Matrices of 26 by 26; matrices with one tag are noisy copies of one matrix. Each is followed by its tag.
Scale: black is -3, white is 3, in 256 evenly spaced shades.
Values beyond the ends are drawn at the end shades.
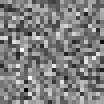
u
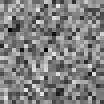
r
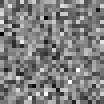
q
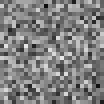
r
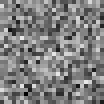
r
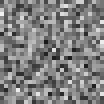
q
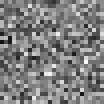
u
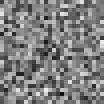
q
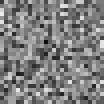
q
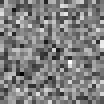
q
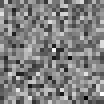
q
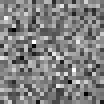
r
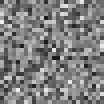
q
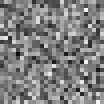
u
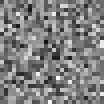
q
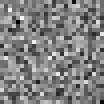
r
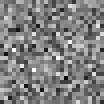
r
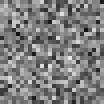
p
